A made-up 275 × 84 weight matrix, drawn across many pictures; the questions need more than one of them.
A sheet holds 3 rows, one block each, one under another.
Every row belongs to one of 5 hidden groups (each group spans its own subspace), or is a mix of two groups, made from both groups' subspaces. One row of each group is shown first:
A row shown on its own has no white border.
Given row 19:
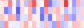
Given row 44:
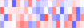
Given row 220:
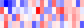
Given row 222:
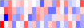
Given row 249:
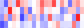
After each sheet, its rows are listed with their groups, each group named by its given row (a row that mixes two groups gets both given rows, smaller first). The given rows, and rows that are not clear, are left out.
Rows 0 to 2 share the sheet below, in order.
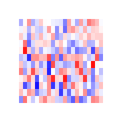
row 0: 44
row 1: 249
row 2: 19
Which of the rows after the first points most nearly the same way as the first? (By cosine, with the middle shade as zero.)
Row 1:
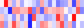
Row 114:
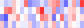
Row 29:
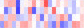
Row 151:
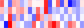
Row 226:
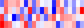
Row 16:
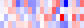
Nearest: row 226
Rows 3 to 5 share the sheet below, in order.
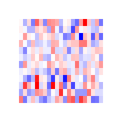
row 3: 19
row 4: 220
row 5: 19
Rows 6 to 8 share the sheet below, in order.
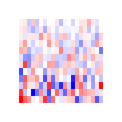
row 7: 222
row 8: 222
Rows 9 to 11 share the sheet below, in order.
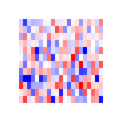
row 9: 220
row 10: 19
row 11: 220
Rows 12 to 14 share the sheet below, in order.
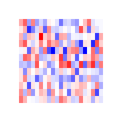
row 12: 249
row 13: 19
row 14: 249
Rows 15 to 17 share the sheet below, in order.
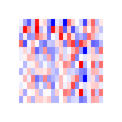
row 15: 19
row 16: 19
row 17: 19
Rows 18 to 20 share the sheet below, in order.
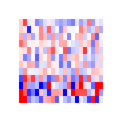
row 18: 249
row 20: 44 and 222
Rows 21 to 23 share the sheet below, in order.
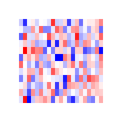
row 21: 220
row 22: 220 and 222
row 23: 44
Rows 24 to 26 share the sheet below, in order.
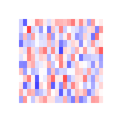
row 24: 249
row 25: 220 and 222
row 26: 19
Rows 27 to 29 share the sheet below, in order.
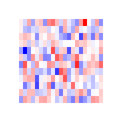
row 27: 19
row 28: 220
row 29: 19
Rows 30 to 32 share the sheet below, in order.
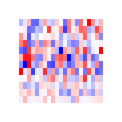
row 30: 44 and 220
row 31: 222
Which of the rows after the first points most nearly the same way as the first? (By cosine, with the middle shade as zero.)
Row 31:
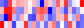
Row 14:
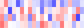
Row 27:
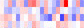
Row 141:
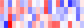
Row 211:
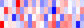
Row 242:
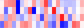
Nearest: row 211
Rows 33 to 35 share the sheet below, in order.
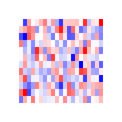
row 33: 222
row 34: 19
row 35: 222
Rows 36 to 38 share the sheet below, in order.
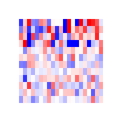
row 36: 44
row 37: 222
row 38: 249
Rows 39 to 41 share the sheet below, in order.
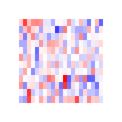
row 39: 220
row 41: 19 and 44
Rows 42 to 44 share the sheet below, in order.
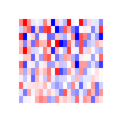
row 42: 220
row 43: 220
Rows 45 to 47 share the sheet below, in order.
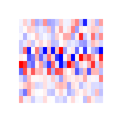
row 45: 19
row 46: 220 and 222
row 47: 222
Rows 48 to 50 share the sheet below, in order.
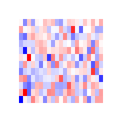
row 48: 44 and 222
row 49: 249
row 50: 222
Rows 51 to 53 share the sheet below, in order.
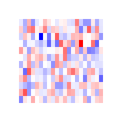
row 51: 249
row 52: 44
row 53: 222
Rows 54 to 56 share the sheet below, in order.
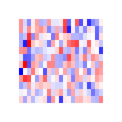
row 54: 44
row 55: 222
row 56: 220
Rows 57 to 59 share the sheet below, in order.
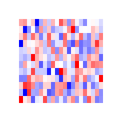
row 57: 19 and 222
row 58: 220 and 249
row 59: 222
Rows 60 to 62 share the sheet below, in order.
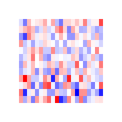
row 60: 222
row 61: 220
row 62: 220
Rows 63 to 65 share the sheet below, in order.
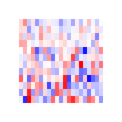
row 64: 19
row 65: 44
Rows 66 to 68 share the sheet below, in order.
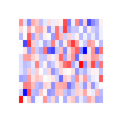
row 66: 44
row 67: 19
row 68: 222
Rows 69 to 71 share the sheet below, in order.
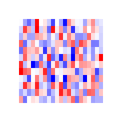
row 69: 19
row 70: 222
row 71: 19
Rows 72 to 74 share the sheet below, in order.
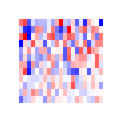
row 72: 222
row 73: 44
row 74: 222
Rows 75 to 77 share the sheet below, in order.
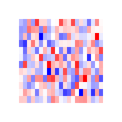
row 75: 249
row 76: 220
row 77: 19
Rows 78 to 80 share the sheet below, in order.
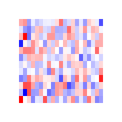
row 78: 222
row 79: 220
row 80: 222
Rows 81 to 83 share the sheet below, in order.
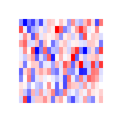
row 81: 220
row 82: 19
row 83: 44
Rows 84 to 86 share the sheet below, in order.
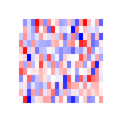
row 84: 19
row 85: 249
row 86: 44
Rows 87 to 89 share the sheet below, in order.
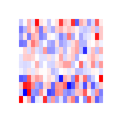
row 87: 249
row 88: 19
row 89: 222
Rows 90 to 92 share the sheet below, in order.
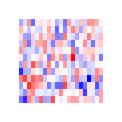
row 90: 44
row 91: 222
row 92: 44 and 220
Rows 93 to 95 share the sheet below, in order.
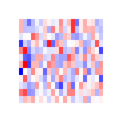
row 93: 220 and 222
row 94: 222
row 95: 222
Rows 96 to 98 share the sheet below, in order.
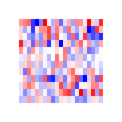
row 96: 220
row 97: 44
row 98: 19
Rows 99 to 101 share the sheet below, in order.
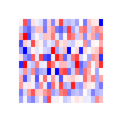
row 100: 220
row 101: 222 and 249
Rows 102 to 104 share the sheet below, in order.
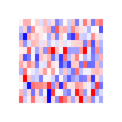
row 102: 222 and 249
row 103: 19
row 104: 249
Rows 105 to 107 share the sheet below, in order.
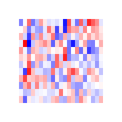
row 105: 44
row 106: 44
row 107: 19 and 220
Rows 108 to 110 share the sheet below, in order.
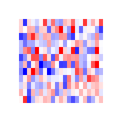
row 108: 222
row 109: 249
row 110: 44
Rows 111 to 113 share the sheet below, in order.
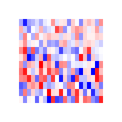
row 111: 220
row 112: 249
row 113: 220
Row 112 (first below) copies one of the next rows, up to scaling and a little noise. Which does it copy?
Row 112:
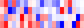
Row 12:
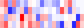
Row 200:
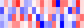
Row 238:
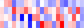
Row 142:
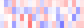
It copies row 12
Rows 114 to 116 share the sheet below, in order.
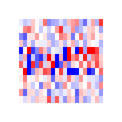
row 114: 19 and 222
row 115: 44
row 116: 220
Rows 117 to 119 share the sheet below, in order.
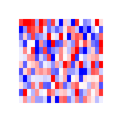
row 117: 220
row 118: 19
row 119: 220
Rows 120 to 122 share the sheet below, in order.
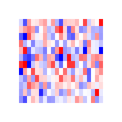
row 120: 222
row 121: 222
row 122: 249
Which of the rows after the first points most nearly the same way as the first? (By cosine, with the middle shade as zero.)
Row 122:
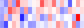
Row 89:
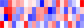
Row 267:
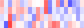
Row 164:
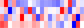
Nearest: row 267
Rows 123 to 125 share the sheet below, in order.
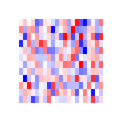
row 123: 19 and 44
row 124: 19
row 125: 249
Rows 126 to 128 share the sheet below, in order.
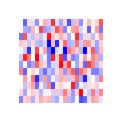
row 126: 220
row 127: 19
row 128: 19
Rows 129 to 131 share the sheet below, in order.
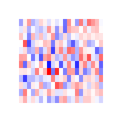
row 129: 44
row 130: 220
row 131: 220
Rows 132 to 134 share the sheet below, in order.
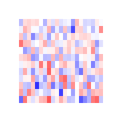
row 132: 222
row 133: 249
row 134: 19 and 220
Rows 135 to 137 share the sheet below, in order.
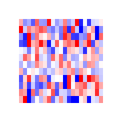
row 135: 44
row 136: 19
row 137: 44
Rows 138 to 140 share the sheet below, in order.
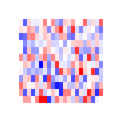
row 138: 222
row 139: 249
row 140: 44 and 222
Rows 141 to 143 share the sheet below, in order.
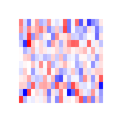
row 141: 44
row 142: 249
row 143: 222 and 249
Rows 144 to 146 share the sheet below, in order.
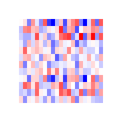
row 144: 19
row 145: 220
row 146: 19
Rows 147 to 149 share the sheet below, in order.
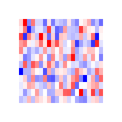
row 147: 220 and 249
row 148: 222
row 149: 19
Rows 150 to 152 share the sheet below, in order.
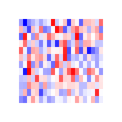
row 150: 220
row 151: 44
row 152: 249
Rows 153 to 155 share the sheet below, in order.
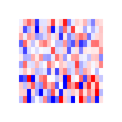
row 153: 19
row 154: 220
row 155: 44 and 249
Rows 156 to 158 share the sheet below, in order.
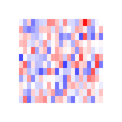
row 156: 19 and 220
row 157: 44
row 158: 44
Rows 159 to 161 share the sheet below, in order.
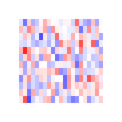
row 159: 249
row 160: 220
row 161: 44
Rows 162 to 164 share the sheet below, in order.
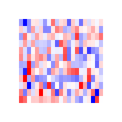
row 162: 220
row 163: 44
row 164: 249
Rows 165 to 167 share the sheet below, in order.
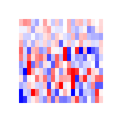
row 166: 44
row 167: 222 and 249
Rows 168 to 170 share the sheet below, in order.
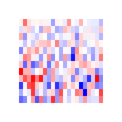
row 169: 222
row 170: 220
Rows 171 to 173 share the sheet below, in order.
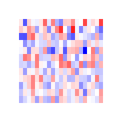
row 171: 222
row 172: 19
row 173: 220
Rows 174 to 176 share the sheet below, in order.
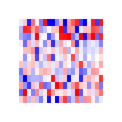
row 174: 19
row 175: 19
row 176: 220
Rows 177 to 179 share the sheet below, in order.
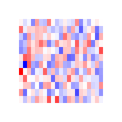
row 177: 44
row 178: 222
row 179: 220
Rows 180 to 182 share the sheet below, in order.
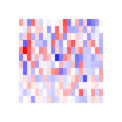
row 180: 44
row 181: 220
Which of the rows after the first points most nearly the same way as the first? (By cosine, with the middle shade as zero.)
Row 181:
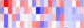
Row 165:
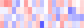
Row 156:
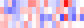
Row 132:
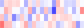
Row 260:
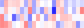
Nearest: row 165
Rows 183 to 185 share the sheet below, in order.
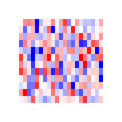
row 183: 19
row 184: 220
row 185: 19 and 222
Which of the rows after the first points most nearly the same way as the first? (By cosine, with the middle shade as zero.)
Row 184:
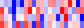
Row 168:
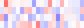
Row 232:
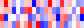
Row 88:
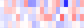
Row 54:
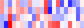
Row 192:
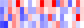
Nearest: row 232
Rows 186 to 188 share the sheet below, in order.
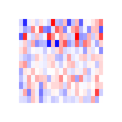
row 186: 220
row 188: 44 and 249
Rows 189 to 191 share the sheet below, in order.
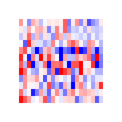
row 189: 44
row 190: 249
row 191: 222
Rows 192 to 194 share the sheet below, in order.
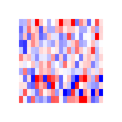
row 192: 249
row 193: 44 and 249
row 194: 19
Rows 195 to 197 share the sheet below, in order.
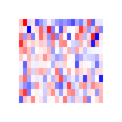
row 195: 249
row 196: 44 and 220
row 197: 222
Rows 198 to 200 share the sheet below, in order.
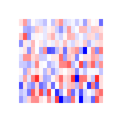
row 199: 19
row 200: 249
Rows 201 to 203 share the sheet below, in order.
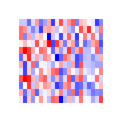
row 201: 220
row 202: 220
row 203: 220
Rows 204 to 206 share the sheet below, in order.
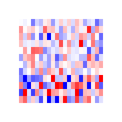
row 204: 220 and 249
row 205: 220
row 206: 220
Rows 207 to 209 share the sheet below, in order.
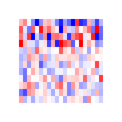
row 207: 249
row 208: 249
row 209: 222
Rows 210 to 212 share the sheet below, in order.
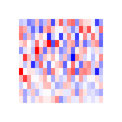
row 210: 220
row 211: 19 and 222
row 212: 220
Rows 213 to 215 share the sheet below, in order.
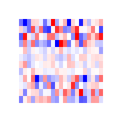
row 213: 220
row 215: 19
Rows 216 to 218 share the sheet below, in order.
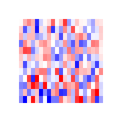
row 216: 19
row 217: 44 and 220
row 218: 249
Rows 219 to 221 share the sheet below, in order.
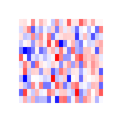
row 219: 220 and 249
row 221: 220
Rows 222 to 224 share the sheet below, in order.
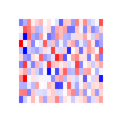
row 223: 220
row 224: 220 and 222
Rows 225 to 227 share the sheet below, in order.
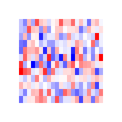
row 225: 249
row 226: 222
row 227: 44 and 249
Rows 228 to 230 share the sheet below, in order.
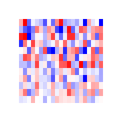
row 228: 222
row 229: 19
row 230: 19 and 222
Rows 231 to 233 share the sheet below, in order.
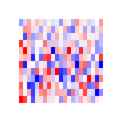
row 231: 222
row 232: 220
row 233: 220 and 249
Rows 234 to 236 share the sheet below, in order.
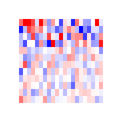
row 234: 220
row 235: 222
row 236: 222
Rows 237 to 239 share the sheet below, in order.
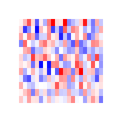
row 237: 19
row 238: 249
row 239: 44 and 220
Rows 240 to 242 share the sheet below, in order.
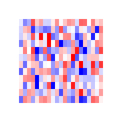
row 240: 249
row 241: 19
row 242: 19
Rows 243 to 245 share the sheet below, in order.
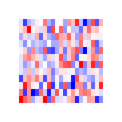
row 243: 19 and 249
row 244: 19
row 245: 222
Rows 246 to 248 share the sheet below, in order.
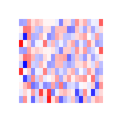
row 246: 222
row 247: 222
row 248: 249
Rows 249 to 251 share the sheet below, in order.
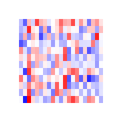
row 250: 44
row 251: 44
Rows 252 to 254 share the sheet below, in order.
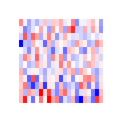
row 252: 222
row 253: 19
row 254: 249
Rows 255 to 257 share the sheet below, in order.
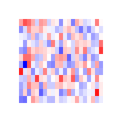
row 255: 220
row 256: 222
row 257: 249
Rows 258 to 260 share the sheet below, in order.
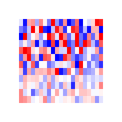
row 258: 220
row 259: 220
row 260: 222
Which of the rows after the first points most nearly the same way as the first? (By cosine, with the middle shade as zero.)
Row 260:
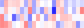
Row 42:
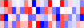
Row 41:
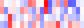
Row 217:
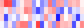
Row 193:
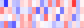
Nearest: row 42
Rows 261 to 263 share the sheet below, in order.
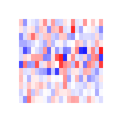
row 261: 222
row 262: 19 and 220
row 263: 44
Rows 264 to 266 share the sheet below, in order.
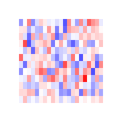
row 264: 44
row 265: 44
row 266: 19
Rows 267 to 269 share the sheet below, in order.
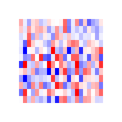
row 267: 44
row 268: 220
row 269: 220
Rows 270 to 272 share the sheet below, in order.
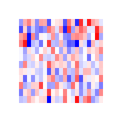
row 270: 44
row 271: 220
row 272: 44 and 220
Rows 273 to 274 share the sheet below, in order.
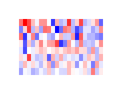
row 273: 220
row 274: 249
